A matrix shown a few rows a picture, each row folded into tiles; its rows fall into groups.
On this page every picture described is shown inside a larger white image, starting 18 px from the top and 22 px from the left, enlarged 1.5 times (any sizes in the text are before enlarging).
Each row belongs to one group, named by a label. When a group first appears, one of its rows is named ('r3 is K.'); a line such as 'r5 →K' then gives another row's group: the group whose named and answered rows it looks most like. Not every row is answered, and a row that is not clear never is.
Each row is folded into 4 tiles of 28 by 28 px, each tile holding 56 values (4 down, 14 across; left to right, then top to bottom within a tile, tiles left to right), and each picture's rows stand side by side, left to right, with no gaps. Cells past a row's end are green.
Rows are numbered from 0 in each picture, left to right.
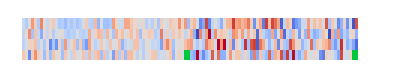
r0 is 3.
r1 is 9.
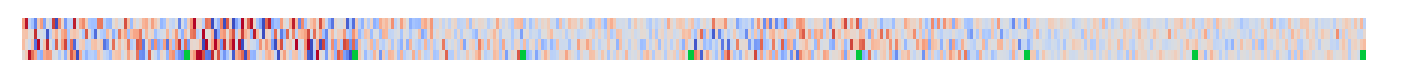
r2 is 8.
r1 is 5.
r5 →9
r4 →3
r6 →3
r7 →3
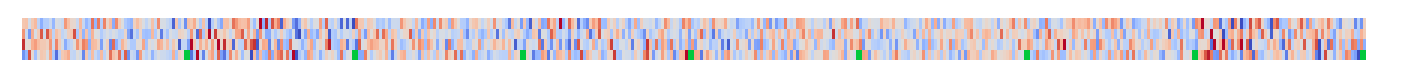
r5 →3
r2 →9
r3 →8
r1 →9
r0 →9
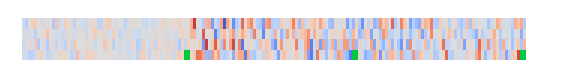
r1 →5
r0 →8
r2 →8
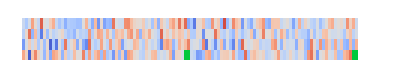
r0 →3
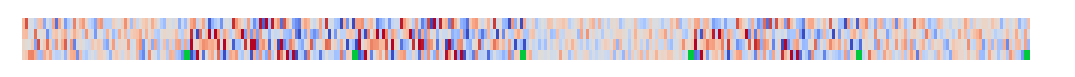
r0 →5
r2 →9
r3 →3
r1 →9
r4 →9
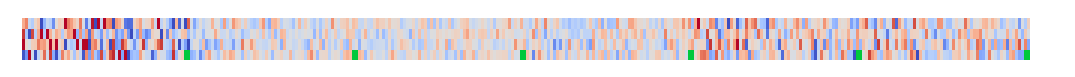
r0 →9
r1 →8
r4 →5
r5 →5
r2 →3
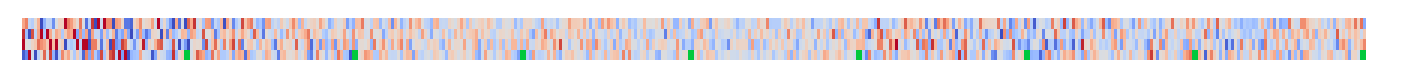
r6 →8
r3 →9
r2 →5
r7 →3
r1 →5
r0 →9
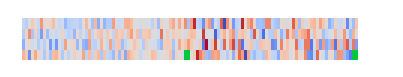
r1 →5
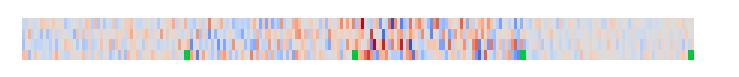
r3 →8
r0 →3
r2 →5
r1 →3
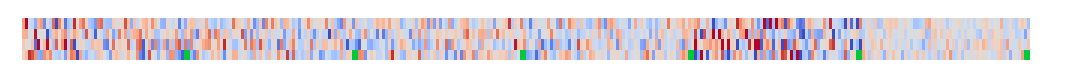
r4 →9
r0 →5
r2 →3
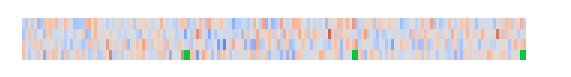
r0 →8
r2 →3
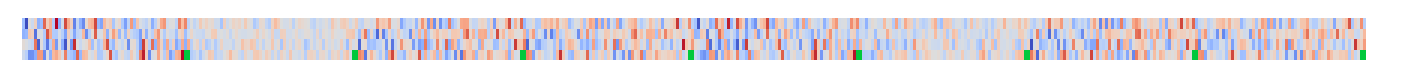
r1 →8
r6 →3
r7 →3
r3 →3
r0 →8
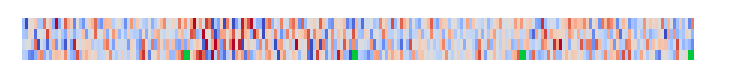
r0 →8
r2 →8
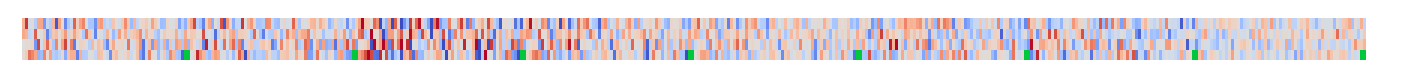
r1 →5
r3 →5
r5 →9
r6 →9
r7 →3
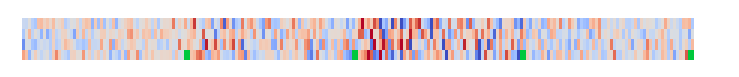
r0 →3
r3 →8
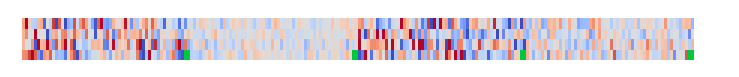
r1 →8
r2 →9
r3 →8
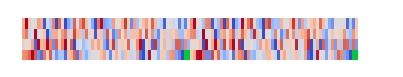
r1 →5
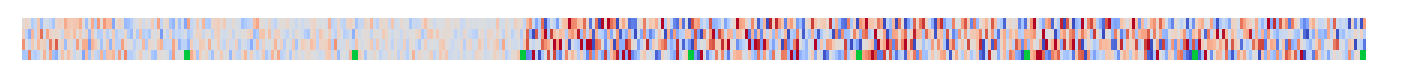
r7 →9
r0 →9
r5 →5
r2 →8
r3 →9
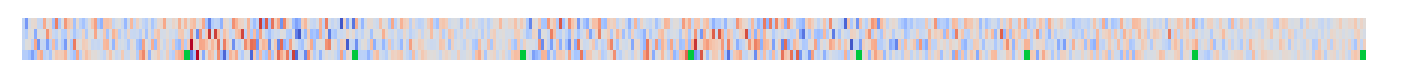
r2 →8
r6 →3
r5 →3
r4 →9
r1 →9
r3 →8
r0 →8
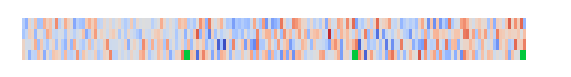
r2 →3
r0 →8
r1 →3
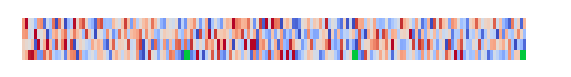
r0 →5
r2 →9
